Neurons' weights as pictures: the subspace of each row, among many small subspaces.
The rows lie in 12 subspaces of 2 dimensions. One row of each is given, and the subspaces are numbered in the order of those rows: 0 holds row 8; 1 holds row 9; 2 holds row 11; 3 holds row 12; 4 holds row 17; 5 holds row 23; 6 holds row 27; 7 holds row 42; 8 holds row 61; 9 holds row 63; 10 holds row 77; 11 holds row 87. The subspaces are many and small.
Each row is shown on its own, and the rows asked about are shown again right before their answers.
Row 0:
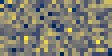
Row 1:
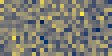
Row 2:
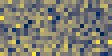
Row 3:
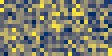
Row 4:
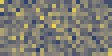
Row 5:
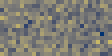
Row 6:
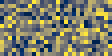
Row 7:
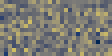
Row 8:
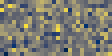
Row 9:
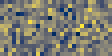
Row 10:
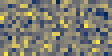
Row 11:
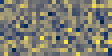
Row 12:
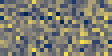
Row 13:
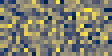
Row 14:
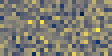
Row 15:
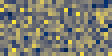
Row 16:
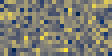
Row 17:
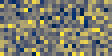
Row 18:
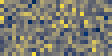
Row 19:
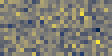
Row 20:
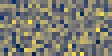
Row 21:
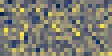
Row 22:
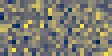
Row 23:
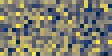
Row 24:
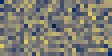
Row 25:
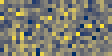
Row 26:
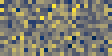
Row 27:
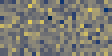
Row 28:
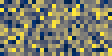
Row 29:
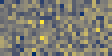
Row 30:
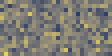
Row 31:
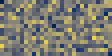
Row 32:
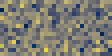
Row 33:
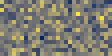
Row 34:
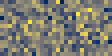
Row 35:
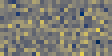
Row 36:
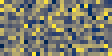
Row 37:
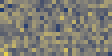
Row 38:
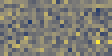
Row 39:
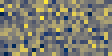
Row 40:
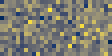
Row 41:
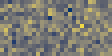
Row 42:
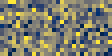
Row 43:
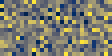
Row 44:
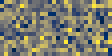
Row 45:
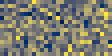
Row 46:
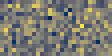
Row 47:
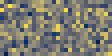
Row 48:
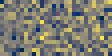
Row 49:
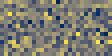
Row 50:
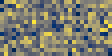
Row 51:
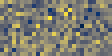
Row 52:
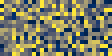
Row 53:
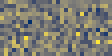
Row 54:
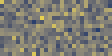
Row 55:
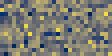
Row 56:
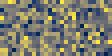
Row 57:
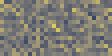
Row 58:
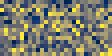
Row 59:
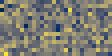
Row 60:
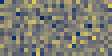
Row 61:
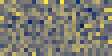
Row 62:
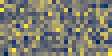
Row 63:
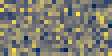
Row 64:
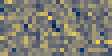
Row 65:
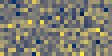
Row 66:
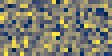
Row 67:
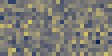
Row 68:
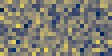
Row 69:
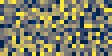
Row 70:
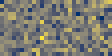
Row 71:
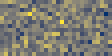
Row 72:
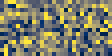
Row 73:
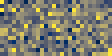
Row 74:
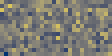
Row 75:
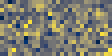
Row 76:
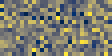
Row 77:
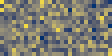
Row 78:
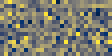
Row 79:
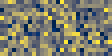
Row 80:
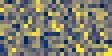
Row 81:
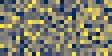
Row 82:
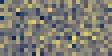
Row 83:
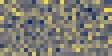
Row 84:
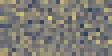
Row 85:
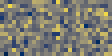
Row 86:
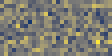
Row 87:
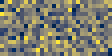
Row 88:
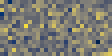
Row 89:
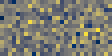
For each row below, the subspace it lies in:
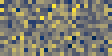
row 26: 5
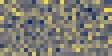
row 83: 8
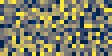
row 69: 7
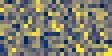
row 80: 6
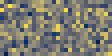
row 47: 0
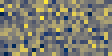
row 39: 3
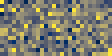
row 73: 11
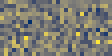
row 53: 10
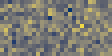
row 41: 1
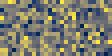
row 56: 6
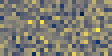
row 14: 10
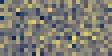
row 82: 11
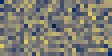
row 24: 6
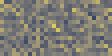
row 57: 8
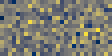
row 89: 7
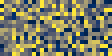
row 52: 10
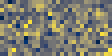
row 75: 7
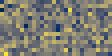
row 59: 0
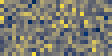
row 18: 0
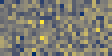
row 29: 2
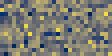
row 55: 3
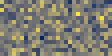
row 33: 9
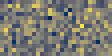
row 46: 1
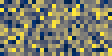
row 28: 5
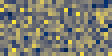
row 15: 9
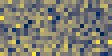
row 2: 5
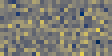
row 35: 4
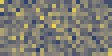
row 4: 11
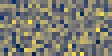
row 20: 9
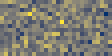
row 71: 3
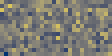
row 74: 0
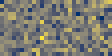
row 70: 9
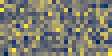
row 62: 10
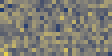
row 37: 0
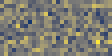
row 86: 2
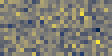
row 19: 4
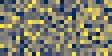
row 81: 6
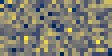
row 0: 7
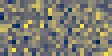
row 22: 11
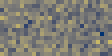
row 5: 5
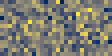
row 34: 8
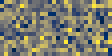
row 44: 2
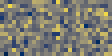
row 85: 0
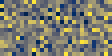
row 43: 3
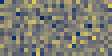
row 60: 11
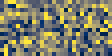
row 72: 4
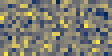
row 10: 0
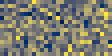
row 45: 3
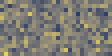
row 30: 0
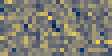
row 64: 8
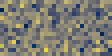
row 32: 5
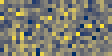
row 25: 1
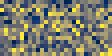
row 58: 1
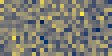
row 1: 10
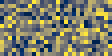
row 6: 0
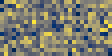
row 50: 4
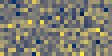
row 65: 4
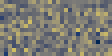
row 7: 10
